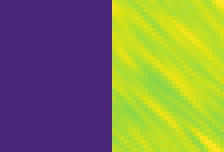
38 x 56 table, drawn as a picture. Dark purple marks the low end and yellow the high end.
It is made of 1 by 2 panels. Panel 1,1: very low, flat. Panel 1,2: very high, slanting down to the right, faint in contrast.
